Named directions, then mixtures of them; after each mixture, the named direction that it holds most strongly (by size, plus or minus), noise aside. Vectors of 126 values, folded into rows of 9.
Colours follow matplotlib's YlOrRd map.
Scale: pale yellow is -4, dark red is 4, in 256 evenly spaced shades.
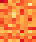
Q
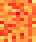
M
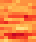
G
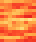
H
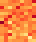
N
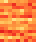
H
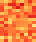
M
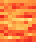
H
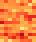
G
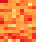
Q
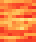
H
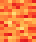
H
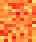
M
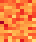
Q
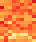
N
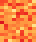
M
